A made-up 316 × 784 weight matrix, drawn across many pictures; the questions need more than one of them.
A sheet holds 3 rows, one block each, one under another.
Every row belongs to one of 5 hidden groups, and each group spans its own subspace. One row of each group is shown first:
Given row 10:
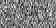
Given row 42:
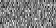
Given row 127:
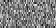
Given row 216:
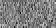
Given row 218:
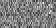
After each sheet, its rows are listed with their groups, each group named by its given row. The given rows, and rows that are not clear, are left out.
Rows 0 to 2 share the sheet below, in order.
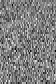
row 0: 42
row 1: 42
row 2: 127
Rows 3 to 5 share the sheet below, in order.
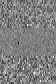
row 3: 10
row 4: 216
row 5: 42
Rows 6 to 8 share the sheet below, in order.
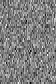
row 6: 127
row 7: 42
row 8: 42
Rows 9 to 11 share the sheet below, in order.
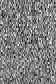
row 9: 10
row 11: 42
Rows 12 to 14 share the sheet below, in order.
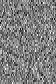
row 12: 127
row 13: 216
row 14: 10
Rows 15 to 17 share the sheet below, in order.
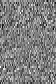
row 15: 216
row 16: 42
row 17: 127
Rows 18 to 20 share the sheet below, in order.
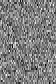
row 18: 216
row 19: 218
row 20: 10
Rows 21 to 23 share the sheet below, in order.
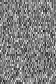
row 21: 218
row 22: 127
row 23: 216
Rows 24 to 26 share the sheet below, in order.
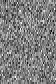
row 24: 42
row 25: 216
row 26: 42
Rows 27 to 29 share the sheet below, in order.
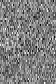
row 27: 42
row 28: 42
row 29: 42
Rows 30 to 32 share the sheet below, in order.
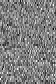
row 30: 216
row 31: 42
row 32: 127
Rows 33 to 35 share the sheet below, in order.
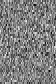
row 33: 127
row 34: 127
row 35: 218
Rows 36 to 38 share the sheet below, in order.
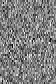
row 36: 10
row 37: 218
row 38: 216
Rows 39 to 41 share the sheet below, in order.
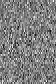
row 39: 42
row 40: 218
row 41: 216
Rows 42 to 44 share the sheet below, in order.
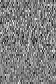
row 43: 10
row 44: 42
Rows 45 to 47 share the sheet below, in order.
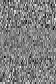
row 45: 127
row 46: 42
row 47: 218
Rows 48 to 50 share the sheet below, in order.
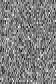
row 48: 42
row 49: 42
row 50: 10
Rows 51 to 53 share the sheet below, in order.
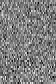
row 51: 10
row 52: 10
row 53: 42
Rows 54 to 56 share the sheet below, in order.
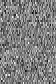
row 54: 10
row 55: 42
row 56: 10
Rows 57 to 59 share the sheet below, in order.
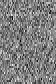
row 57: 218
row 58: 216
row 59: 216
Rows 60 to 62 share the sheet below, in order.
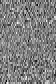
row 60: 216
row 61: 10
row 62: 127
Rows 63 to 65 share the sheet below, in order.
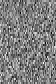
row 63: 216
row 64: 127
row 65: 42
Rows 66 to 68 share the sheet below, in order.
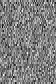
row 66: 216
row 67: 10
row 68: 218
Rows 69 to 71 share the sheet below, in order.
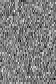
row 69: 218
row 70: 216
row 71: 10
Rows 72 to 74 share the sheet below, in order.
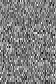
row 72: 216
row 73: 127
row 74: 127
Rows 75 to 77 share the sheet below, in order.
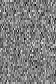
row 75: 127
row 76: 42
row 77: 127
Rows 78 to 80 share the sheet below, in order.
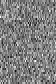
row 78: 42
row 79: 10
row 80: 127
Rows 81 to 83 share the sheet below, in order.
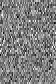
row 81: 10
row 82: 127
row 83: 218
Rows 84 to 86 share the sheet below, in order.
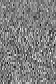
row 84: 42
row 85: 216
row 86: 127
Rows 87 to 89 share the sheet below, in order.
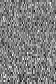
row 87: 218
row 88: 10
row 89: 218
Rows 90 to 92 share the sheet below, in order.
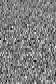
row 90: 10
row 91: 127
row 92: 127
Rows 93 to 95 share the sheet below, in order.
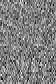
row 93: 216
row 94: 42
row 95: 10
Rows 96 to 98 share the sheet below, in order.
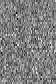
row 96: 10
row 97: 10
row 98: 10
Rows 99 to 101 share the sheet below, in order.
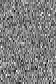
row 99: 218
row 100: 42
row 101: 10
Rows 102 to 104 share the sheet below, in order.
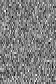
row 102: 10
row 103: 218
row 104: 42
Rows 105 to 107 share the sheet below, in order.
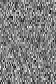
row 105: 218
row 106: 42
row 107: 127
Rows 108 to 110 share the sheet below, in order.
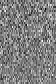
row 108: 10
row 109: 218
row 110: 42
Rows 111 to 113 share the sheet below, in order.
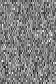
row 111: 216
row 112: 218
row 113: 10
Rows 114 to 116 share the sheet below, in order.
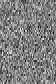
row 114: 218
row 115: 216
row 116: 127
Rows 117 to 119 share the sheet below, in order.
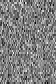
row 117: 216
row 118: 10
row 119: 127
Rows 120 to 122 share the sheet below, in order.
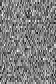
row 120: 10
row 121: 216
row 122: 127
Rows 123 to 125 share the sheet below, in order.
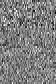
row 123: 218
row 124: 42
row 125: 10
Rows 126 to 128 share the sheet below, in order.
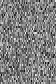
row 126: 10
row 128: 42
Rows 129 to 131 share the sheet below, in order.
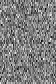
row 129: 10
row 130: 218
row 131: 127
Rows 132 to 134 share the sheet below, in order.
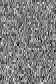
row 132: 218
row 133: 10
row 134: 42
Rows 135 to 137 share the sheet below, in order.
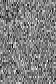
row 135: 42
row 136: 218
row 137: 10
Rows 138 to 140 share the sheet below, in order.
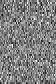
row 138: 42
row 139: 218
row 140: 127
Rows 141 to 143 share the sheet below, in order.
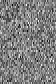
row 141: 42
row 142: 218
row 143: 216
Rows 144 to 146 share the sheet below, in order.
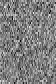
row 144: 218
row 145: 216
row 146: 216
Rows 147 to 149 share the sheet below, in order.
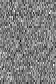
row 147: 218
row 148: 216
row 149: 127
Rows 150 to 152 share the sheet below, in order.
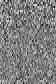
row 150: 127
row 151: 10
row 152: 216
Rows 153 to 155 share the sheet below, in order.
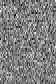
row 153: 10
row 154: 127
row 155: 127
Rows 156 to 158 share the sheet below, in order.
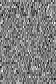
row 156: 10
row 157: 42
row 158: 10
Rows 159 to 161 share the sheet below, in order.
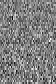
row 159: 218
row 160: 218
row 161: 10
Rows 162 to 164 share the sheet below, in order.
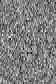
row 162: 216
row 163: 10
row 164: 216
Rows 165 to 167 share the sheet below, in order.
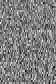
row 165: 127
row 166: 218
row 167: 10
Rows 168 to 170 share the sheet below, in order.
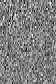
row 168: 218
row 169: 127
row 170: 10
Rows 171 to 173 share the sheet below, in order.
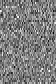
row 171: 10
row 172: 216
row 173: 218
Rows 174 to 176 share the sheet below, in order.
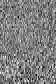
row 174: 10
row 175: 216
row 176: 42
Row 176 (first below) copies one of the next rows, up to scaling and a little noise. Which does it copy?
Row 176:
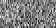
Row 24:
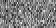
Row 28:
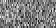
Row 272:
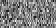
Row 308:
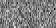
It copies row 28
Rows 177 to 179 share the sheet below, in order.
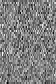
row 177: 216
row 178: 216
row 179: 127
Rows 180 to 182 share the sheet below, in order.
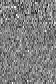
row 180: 10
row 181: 216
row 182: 10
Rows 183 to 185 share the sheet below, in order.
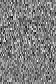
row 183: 218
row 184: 127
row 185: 216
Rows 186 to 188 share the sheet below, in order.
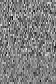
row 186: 218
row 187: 127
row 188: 42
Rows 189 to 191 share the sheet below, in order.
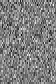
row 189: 216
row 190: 218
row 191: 42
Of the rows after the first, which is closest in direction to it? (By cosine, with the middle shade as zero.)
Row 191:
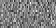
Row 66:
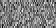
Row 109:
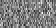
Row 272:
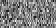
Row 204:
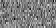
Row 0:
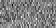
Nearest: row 272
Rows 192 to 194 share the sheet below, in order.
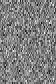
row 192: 216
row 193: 42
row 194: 10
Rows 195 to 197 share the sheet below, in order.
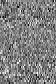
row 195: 42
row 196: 218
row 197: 42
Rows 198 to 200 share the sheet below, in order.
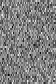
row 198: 10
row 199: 42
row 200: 10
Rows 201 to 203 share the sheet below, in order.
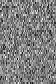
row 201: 10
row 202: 218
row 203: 42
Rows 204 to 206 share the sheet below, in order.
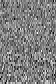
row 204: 42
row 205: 216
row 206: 127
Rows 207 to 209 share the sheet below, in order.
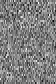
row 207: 42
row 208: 127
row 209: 127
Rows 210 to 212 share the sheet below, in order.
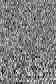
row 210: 42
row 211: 42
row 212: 10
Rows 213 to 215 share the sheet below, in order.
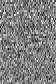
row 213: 127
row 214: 10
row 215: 216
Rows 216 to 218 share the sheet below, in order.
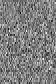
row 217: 127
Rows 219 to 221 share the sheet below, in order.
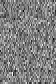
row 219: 42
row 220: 10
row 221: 218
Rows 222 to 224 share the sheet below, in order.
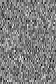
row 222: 10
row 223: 42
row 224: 216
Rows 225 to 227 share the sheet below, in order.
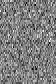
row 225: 127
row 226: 218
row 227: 10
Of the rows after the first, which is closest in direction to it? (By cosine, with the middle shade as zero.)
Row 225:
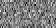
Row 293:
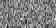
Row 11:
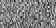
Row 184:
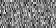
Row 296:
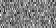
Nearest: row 184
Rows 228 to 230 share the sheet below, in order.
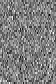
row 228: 218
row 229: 216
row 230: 216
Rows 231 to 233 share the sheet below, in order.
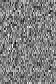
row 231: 218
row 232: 218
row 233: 218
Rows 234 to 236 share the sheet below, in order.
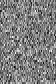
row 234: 10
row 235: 216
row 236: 127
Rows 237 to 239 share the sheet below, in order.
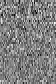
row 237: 10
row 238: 218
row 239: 216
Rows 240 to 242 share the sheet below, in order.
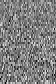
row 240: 218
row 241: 42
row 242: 127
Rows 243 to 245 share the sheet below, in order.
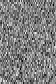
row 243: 216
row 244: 127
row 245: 216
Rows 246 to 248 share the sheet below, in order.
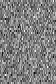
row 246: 42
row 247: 216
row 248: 42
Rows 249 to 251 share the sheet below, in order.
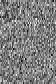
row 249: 42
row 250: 218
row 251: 216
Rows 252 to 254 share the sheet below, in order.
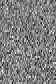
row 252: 10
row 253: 216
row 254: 10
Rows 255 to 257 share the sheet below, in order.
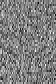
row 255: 10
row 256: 216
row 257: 10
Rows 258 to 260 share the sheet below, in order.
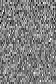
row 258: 127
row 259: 218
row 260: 42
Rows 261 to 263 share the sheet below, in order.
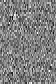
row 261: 218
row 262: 216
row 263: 218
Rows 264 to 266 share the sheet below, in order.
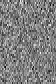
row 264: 216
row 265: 42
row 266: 10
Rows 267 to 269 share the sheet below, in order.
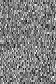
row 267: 127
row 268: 42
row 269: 42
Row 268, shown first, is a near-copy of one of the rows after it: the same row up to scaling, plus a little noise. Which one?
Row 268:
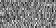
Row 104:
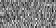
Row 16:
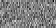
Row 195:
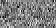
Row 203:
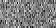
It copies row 104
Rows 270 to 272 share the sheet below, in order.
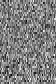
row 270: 127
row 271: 127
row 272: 42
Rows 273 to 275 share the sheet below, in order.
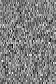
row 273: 216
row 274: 218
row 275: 10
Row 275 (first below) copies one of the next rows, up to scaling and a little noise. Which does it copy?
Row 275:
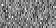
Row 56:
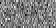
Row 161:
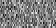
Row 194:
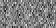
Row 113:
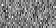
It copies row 113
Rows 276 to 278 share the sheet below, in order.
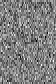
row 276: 218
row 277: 10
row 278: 216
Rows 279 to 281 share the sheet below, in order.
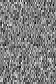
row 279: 216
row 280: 42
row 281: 218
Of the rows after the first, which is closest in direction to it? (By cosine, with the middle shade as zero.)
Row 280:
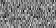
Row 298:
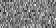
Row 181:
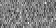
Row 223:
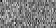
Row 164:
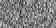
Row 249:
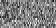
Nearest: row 249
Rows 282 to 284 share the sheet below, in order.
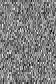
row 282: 216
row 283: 216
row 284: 127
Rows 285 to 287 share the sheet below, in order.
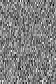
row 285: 216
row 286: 218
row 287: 216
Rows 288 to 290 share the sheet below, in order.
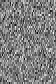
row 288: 218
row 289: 216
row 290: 216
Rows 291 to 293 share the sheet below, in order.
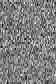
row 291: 216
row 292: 42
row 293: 127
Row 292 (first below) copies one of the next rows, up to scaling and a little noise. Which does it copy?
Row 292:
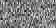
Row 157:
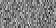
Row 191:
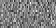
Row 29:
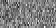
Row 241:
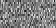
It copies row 241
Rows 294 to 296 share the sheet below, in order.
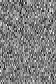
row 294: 216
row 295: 216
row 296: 127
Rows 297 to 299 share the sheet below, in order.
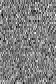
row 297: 10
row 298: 127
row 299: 216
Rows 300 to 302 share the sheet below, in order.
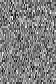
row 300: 218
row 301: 216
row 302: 10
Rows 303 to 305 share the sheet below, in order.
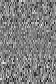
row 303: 218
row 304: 218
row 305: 42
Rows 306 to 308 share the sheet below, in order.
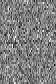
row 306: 218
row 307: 218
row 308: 42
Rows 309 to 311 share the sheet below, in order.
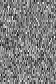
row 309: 218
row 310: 42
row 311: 218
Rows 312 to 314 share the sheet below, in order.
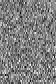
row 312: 216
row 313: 127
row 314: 42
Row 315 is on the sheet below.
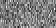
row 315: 42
